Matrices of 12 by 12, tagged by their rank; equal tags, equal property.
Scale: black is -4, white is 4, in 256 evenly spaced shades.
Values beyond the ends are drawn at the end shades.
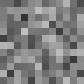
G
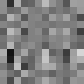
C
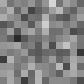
G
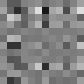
C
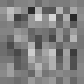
C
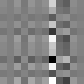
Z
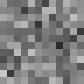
G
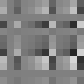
Z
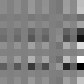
Z
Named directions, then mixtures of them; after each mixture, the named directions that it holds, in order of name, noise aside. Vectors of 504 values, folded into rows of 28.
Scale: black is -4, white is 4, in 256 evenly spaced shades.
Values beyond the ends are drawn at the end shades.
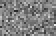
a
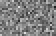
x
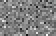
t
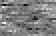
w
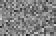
a, t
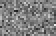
a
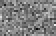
a, w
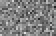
x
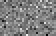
t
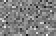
t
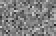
a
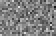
x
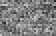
w, x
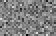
a, t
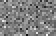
t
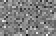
t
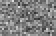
w, x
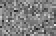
a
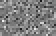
a, t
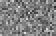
x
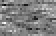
w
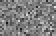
t, x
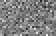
t, x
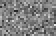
a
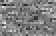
t, w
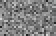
a, t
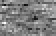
w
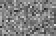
a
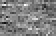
t, w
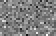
t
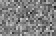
x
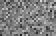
t, x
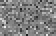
t, w
